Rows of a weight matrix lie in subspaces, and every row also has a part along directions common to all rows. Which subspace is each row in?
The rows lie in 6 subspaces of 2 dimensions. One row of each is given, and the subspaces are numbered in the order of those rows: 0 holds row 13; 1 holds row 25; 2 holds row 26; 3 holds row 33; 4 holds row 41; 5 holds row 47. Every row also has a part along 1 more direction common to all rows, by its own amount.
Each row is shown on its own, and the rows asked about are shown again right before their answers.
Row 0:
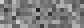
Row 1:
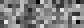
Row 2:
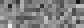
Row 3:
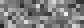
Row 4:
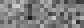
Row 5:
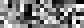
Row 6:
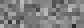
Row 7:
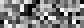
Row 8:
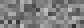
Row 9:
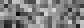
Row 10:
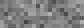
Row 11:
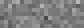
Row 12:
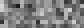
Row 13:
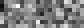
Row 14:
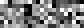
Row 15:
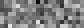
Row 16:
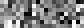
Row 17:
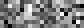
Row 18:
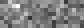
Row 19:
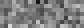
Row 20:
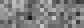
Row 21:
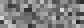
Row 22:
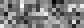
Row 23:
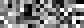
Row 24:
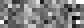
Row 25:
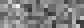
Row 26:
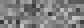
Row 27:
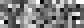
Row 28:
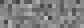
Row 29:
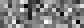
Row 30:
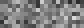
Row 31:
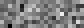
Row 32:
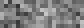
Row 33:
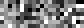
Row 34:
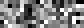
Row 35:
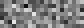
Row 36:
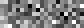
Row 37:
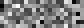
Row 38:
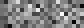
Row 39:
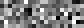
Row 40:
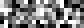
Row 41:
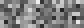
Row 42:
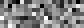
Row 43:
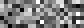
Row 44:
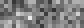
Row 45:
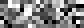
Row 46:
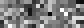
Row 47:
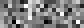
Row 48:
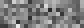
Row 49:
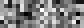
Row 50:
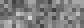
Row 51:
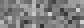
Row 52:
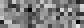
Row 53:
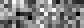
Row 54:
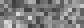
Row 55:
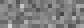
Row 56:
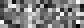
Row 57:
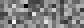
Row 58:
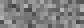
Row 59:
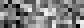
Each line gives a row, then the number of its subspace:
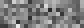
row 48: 5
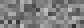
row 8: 2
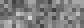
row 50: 1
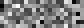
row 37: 0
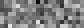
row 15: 0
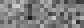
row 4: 1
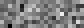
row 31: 3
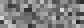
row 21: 5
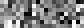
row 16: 2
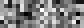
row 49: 1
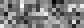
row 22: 2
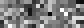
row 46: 2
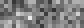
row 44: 1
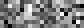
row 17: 4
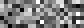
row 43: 0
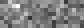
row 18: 1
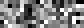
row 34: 4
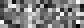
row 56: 5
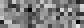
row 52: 5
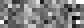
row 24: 4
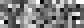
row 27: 4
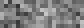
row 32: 1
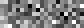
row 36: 4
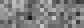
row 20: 1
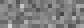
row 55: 3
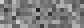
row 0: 4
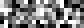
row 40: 0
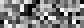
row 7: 3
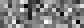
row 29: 5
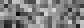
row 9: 1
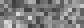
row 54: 1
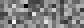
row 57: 5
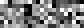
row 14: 3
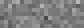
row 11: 3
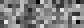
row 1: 4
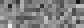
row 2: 3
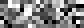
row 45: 1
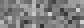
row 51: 2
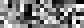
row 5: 2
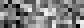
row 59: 1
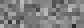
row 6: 2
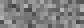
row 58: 5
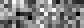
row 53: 1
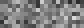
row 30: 4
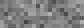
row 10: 2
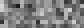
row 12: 0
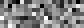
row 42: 3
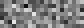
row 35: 5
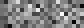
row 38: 4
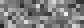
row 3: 2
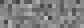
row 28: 3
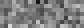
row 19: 0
